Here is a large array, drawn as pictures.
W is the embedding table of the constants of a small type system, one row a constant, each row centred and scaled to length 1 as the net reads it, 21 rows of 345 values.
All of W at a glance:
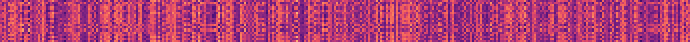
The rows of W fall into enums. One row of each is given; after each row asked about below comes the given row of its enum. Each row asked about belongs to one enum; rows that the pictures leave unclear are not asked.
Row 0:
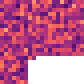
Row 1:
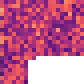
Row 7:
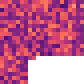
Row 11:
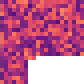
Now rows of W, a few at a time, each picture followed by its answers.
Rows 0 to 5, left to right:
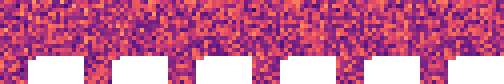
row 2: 11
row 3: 7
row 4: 7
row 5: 11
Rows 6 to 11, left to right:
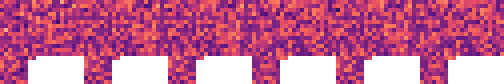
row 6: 0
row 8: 7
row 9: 11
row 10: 7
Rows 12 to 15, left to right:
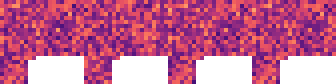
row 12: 1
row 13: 7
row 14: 1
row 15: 1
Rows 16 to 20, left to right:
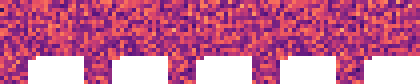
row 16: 7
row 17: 11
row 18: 0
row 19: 11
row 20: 0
